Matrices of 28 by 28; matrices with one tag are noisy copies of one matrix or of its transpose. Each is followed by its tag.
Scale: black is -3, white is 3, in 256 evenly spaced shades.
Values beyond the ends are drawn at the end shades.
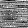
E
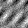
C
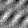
C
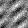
C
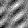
C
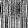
E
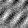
C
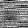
E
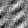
C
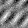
C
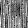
E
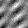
C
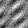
C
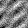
C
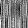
E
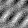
C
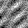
C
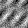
C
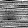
E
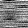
E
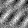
C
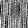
E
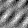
C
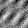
C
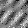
C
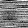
E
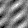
C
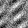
C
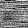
E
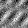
C
